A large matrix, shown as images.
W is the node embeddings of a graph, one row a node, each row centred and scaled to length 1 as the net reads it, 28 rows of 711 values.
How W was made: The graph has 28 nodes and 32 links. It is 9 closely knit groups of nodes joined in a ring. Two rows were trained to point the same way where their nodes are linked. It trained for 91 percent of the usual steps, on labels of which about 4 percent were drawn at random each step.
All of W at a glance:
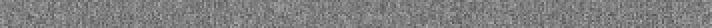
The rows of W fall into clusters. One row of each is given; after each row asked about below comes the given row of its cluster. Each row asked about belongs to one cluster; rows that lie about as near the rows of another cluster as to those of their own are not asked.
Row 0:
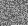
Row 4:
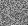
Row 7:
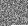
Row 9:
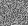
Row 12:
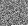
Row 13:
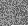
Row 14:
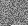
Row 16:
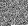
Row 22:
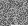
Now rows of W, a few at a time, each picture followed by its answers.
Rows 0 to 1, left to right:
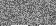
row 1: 13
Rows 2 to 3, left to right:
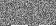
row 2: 16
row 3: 9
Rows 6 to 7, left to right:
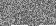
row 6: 13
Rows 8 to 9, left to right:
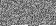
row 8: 7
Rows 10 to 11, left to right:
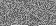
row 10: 9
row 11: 4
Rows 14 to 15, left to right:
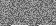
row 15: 14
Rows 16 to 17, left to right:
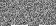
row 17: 16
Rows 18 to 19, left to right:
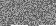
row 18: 14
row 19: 0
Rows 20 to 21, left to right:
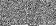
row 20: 7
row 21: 22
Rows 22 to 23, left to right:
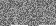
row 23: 0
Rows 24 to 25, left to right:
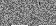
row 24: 12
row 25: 4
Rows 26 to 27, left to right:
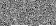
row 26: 22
